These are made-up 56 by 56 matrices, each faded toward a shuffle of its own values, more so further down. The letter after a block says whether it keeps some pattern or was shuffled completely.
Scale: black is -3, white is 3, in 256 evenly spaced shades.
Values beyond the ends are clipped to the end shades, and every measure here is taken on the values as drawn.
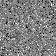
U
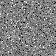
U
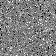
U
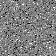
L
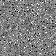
L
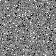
L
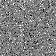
L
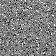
U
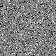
U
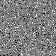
L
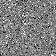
L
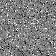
L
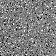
U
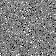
U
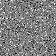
L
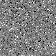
U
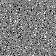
L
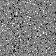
L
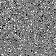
L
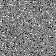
U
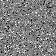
U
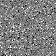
U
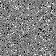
L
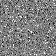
L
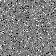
L
